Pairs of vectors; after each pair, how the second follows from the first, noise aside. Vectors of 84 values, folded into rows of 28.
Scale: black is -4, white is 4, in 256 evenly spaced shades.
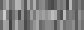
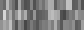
sign-scrambled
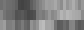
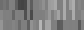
partly zeroed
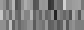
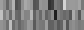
copied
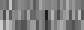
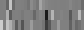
partly zeroed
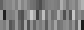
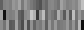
copied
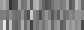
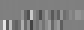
partly zeroed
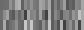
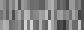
sign-scrambled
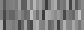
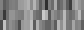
sign-scrambled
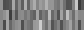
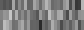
sign-scrambled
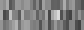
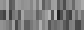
sign-scrambled
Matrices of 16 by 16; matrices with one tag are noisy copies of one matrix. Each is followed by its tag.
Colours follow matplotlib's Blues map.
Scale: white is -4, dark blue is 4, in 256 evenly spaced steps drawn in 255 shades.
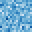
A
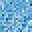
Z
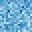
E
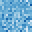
Z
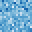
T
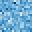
T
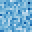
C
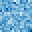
T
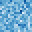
E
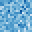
E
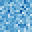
E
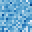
Z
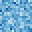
T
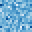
A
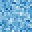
T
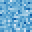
C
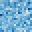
C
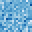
Z
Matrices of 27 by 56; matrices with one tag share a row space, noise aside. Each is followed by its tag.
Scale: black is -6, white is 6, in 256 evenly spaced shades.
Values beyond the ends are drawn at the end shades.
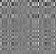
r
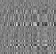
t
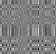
r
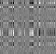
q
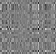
r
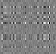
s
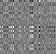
q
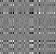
q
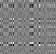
q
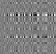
t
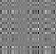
r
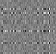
s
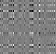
q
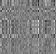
r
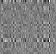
s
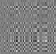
t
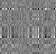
r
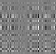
r
